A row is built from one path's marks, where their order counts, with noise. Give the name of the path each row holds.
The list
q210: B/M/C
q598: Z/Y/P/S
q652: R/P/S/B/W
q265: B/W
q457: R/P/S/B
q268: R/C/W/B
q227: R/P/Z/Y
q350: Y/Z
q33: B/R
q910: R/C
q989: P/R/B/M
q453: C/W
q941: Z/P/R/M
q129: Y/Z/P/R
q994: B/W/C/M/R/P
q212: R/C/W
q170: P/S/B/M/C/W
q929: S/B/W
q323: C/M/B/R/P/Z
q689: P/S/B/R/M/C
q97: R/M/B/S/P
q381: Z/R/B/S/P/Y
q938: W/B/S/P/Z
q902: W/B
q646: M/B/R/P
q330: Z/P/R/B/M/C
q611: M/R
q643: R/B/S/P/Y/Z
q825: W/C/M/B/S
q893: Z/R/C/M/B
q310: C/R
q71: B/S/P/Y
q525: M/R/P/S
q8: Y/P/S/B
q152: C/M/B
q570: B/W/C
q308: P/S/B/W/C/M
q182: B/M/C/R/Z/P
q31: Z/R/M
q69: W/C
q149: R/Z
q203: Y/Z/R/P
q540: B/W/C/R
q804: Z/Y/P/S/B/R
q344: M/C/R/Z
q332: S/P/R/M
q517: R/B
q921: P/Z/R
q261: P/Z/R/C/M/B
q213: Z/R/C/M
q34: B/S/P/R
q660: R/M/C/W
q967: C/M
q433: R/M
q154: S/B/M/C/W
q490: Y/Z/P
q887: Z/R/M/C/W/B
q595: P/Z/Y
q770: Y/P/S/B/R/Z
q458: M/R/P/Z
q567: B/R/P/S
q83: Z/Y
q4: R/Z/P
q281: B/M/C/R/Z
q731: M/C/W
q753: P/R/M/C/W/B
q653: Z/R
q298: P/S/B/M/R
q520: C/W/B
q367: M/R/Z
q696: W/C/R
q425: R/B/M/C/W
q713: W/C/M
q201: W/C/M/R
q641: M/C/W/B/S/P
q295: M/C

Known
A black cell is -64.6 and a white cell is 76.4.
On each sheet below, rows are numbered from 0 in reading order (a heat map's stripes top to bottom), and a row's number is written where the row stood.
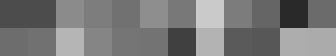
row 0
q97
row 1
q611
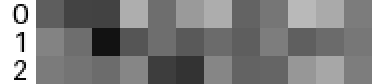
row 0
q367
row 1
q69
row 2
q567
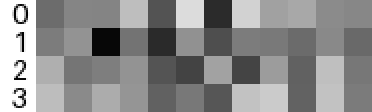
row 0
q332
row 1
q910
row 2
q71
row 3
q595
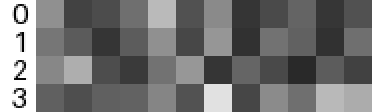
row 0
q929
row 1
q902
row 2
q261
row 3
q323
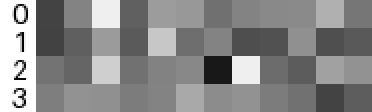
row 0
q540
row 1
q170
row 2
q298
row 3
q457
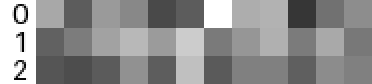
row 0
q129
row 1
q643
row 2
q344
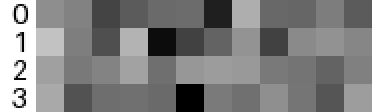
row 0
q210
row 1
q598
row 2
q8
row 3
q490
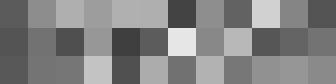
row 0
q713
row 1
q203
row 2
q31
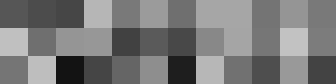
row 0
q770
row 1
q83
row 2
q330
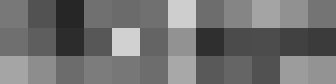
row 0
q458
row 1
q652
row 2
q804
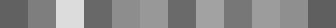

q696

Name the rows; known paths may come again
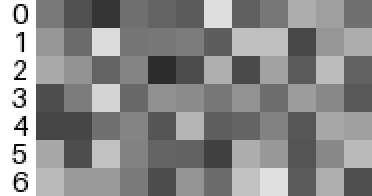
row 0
q458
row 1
q921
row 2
q381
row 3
q696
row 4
q281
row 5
q653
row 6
q227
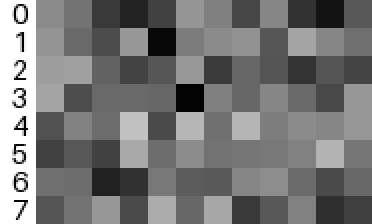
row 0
q887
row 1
q525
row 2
q893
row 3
q490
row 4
q31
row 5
q149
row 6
q570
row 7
q425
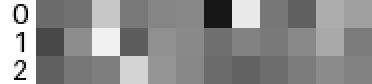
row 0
q298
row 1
q540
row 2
q350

